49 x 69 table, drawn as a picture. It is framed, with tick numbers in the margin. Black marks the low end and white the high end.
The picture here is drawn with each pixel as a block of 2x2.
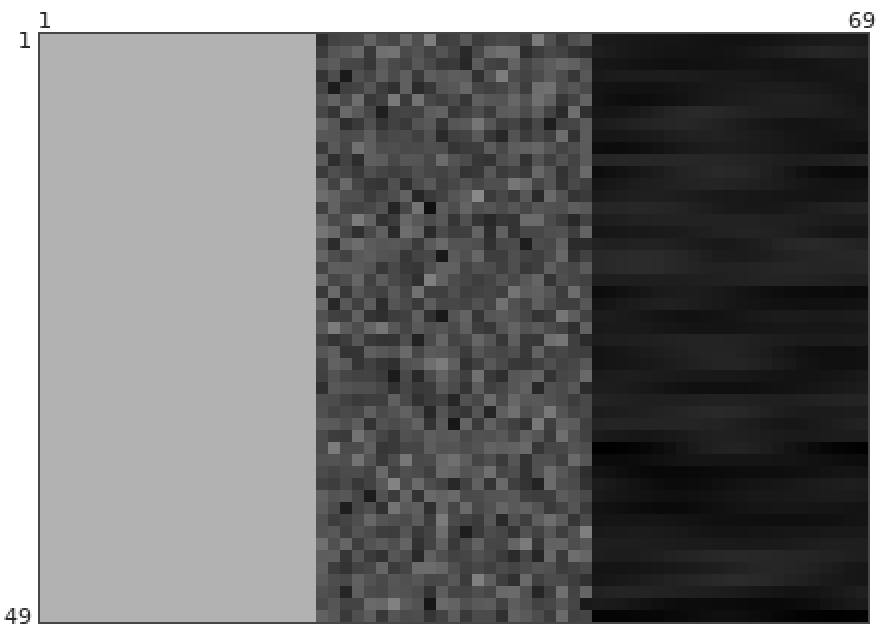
It is made of 1 by 3 panels. Panel 1,1: high, flat. Panel 1,2: low, fine-grained. Panel 1,3: very low, streaked across, faint in contrast.
